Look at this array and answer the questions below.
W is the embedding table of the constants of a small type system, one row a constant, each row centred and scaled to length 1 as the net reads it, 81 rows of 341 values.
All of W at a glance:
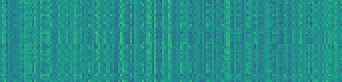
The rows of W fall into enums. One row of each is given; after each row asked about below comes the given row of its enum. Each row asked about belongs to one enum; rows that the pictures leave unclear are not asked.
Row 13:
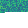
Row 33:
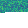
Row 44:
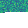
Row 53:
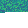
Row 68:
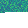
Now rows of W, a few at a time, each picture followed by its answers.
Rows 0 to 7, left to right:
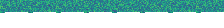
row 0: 13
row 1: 33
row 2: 13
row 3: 44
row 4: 53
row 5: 68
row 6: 33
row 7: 13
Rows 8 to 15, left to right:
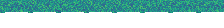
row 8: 33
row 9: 68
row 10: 53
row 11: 68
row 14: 33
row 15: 33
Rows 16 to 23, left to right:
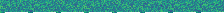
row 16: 13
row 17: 53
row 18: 68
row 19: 13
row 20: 68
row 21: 33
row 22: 53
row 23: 53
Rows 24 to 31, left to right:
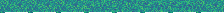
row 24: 68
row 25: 68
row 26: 68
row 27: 13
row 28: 44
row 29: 33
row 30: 33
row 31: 68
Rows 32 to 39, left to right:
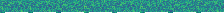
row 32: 33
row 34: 53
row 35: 13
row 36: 33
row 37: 13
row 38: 53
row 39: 33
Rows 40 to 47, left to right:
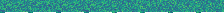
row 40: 53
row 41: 33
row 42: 53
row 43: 53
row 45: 13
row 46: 68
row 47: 44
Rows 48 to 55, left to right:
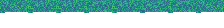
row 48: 68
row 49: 13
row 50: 13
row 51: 33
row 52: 13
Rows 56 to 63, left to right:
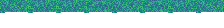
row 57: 13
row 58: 13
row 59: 33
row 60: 68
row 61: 33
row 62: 13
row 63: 68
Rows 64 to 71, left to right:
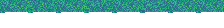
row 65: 44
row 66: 68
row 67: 13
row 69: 53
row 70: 68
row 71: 68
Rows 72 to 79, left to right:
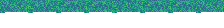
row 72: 68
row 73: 13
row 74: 33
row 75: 33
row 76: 44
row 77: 33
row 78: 33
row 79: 68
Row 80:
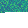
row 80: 68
